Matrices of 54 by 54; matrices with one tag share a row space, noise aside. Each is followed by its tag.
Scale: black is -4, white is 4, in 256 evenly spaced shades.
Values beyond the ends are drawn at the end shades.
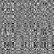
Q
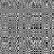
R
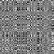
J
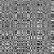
J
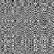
Q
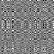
Q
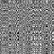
R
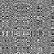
J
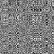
R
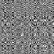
Q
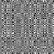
Q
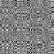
J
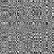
R
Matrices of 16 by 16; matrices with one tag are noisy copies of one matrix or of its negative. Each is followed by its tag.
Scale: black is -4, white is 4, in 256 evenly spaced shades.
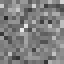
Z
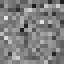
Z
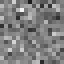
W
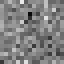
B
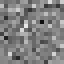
Z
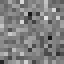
B
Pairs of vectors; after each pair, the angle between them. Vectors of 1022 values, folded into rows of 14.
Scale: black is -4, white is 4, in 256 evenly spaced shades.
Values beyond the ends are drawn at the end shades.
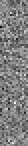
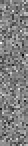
orthogonal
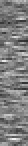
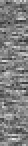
nearly parallel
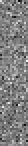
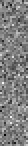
partly opposed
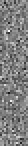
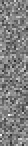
partly opposed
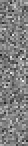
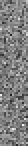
partly aligned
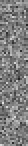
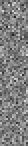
orthogonal
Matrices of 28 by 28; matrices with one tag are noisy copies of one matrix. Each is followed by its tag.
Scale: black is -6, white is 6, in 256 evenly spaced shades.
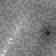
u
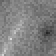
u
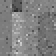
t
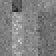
t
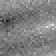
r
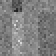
t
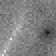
u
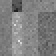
t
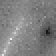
u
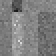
t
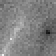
u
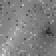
u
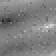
r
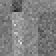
t
